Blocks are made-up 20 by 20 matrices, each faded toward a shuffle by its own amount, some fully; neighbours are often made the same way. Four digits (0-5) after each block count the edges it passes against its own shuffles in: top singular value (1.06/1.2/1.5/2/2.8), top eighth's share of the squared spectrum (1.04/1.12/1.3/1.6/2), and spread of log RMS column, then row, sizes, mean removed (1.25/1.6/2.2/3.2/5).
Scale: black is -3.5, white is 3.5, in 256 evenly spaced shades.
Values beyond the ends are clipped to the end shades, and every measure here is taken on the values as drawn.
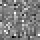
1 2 1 0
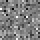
0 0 0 0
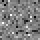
0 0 0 0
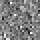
0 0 0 0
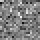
1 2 0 0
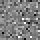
1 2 1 0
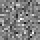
0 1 0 0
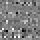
2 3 0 2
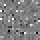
0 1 0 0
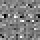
2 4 0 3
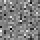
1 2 3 0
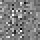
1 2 2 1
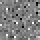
0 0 0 0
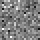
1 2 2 0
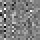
2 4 2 0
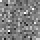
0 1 0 0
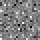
0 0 0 1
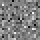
2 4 1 0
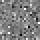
0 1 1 0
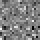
3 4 1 1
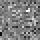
1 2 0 0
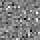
0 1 0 0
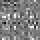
3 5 2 2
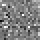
3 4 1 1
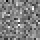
0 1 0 0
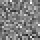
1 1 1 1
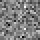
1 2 0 0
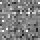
0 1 0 1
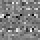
2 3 0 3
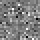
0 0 0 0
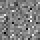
0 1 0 0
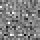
1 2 0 1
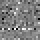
2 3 0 1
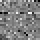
2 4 0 2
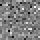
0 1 0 0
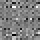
3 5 2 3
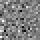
2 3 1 1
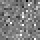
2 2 0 0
